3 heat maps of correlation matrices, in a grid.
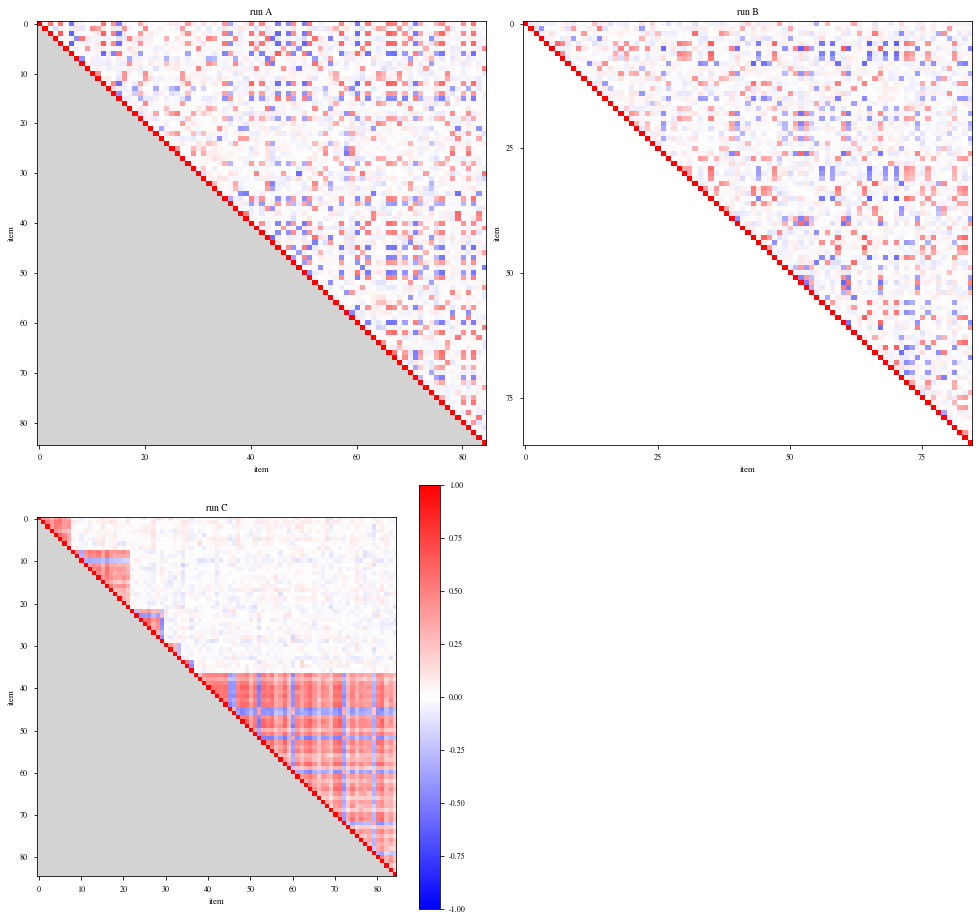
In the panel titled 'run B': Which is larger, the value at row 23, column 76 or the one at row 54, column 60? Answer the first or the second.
the first
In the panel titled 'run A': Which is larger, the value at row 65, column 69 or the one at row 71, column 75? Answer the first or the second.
the first
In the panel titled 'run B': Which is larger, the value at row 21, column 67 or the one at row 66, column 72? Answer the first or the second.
the first
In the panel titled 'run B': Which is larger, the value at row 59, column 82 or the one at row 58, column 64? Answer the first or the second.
the first
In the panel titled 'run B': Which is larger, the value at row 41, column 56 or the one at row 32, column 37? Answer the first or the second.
the second
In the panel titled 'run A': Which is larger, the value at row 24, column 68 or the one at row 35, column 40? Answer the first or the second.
the second
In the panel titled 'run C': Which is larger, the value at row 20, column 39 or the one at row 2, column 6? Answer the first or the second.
the second
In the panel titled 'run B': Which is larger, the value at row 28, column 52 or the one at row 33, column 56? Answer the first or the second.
the second
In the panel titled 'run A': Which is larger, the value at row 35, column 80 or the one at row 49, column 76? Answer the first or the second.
the first
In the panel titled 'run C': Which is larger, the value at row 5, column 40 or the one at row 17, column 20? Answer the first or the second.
the second
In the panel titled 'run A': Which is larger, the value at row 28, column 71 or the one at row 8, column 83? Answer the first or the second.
the second
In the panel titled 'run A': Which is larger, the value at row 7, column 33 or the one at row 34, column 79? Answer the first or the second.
the first
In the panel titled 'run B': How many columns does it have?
85
